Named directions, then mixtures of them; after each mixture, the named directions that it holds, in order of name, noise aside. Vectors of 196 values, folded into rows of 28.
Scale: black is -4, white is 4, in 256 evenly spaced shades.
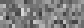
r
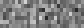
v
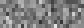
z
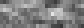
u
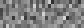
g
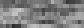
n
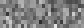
z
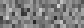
r, v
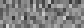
g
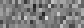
g, v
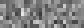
r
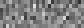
g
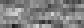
n, u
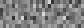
g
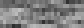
n
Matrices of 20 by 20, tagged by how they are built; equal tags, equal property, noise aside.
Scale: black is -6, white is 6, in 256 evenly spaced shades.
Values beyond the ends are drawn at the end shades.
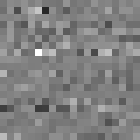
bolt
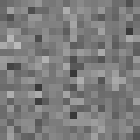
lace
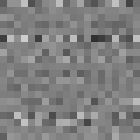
bolt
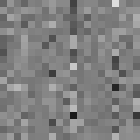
lace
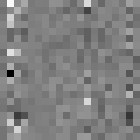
lace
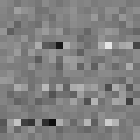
bolt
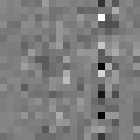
lace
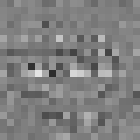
bolt
